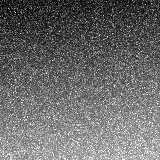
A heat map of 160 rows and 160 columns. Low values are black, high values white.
Slope: up to the bottom. Odd rows or columns: none. Grain: fine. Stripes: none.
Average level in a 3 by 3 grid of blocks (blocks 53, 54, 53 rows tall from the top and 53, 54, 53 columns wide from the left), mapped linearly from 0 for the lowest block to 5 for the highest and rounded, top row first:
001 / 223 / 455
